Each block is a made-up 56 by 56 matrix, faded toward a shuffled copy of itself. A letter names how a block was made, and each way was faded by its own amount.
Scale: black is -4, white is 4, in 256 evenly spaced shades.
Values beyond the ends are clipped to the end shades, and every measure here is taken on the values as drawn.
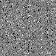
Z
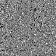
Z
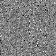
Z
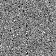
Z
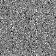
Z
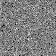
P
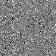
Z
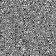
Z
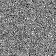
P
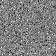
P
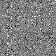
Z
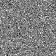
P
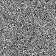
Z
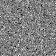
P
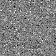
Z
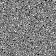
P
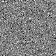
Z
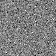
P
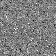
P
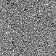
Z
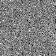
Z
